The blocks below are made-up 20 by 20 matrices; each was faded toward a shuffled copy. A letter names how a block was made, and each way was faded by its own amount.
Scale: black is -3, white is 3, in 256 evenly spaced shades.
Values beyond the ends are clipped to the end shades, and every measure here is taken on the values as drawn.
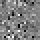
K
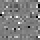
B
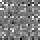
B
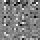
K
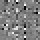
K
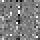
K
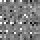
B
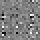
K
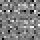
B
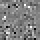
K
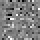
K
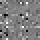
K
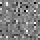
K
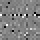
B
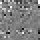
K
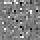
K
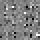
K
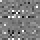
B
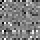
B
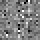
K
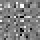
B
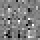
B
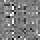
B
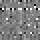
B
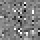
K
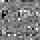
K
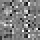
B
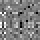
B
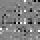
B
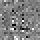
K
